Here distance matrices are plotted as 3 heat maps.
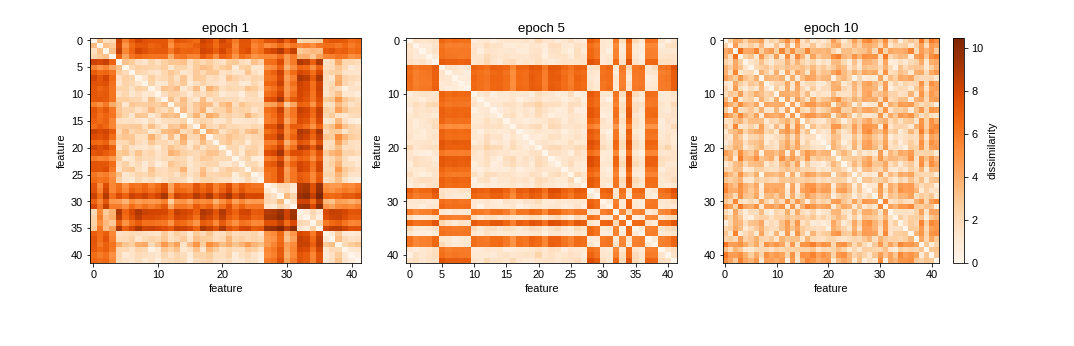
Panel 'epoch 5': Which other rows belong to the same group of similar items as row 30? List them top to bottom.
0, 1, 2, 3, 4, 10, 11, 12, 13, 14, 15, 16, 17, 18, 19, 20, 21, 22, 23, 24, 25, 26, 27, 31, 33, 35, 36, 39, 40, 41
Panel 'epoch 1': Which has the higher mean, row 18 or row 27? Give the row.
27
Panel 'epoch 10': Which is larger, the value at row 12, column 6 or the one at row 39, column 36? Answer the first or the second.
the first
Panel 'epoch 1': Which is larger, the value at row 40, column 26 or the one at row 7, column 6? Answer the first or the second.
the second
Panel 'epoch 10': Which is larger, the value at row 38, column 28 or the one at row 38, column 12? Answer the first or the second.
the second
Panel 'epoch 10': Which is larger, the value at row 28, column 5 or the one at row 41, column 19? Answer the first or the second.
the second
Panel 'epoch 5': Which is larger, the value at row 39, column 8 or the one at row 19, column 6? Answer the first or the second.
the second
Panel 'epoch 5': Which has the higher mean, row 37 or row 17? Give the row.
37
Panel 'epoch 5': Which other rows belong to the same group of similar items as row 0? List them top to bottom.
1, 2, 3, 4, 10, 11, 12, 13, 14, 15, 16, 17, 18, 19, 20, 21, 22, 23, 24, 25, 26, 27, 30, 31, 33, 35, 36, 39, 40, 41
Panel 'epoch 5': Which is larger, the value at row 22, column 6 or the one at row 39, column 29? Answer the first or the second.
the first
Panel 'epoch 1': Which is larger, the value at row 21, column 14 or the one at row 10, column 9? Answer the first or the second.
the first
